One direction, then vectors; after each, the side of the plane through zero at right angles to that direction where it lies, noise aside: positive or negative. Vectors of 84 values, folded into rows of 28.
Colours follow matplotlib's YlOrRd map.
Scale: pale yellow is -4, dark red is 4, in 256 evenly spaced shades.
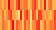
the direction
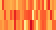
negative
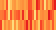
negative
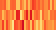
negative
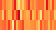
negative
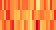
positive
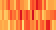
positive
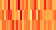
positive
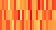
negative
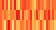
negative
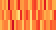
positive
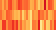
positive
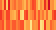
positive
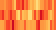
positive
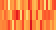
negative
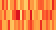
negative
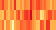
negative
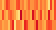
positive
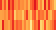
positive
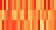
positive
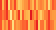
negative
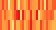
negative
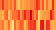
negative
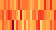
positive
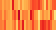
negative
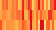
negative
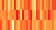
negative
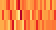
positive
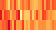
negative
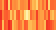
negative
